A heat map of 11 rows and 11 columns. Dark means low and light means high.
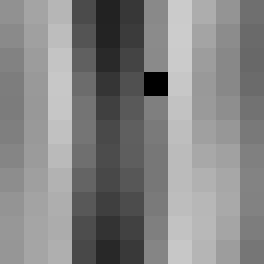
Grain: streaks running down. Lone odd cells: 1, lower than its neighbours. Ninth with the lowest average: top middle. Slope: none.
